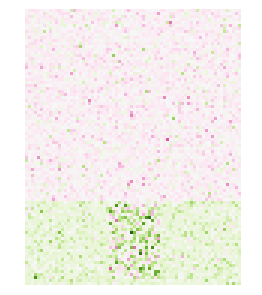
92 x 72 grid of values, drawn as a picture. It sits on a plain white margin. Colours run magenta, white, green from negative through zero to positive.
Seam: horizontal, 70% of the way down, the bottom part higher. Stripes: none. Roughest part: bottom middle. Odd patch: rougher, in the bottom middle.
